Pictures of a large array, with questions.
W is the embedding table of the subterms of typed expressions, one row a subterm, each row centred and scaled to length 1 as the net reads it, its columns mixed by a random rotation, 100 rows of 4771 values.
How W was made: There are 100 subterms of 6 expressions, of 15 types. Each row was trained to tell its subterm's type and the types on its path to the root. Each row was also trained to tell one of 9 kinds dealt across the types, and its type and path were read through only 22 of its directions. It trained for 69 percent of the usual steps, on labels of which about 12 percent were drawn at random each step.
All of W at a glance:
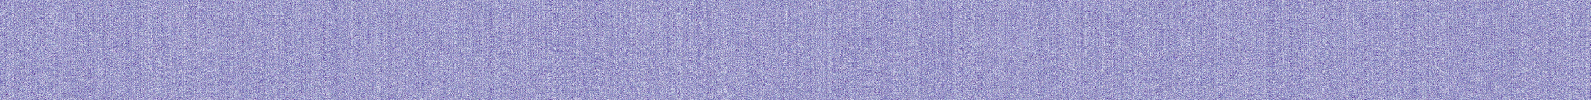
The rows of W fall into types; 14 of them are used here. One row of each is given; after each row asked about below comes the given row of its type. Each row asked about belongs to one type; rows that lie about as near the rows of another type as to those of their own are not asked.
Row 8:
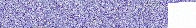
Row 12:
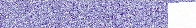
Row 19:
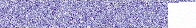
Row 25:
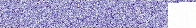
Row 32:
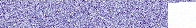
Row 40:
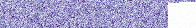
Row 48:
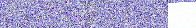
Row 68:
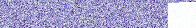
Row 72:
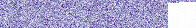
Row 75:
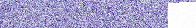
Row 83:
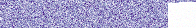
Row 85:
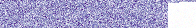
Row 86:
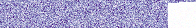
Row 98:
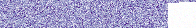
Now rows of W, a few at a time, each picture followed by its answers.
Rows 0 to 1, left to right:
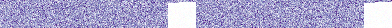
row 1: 8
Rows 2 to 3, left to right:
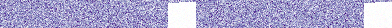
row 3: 85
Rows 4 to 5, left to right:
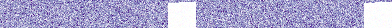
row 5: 75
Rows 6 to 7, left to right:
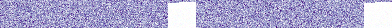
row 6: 68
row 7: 12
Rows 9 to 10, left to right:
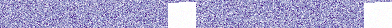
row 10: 40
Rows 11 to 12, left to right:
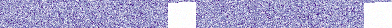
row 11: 48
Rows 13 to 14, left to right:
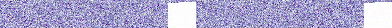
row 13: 19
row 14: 83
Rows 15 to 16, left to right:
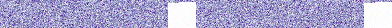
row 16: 83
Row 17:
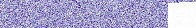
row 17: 85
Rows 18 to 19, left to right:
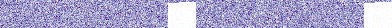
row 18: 98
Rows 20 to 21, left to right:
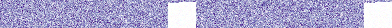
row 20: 75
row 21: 19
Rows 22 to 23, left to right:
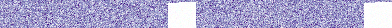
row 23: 68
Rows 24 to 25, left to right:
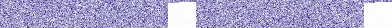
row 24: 40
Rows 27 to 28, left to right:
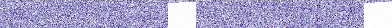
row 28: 19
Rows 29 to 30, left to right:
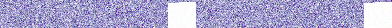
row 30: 83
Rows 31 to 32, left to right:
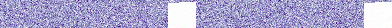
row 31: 40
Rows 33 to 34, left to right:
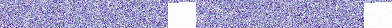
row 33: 85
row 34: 40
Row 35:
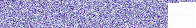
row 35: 98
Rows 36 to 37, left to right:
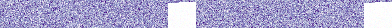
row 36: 86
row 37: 8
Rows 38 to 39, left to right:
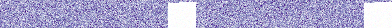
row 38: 75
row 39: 86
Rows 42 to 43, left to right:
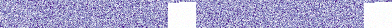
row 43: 40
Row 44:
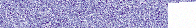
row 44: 12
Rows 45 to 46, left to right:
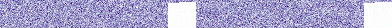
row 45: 12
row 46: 19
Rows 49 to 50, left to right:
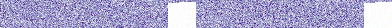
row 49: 40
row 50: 12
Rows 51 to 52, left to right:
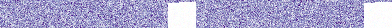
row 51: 12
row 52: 83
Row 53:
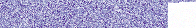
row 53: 85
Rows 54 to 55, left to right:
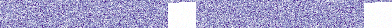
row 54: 8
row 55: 83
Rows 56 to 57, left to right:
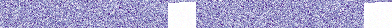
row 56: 85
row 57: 75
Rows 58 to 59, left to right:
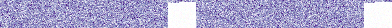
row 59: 40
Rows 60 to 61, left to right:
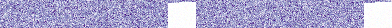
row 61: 68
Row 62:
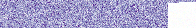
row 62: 83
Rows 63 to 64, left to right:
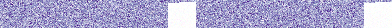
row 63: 85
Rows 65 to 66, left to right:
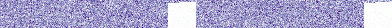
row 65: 68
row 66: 85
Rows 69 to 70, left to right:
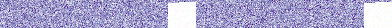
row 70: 86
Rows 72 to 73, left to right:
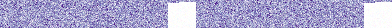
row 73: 98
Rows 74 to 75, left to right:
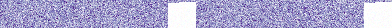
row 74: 48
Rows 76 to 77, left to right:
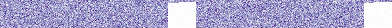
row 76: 40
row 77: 83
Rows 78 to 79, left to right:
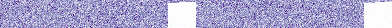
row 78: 75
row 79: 12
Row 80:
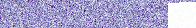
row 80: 75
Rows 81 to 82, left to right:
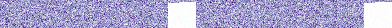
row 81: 48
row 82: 68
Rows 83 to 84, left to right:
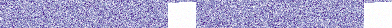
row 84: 48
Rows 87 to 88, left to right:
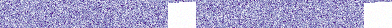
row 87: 19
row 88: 72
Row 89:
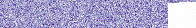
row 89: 72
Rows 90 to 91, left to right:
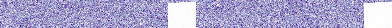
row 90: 68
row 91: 72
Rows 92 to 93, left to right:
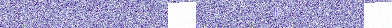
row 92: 72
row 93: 48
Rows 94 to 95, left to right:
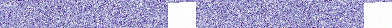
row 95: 75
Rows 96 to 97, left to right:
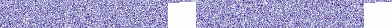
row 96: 85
